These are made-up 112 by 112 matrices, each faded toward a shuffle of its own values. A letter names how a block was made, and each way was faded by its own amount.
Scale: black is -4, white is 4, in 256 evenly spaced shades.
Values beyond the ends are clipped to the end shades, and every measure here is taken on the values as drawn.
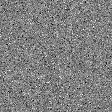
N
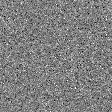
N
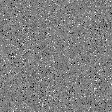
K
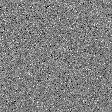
N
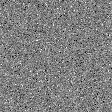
N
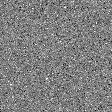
N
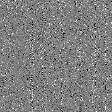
K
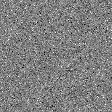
N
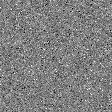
N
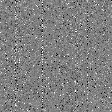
K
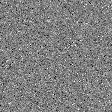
N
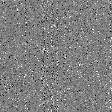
K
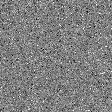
N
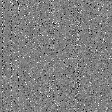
K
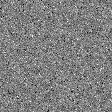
N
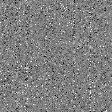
K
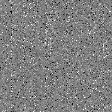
K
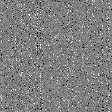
K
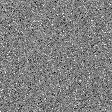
N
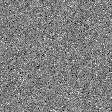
N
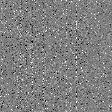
K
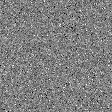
N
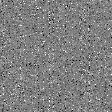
K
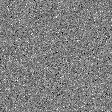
N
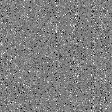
K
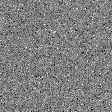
N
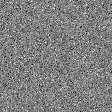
N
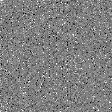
K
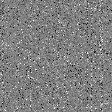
K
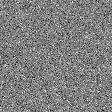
N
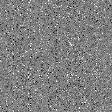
K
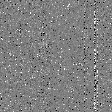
K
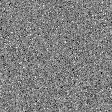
N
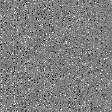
K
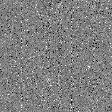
K
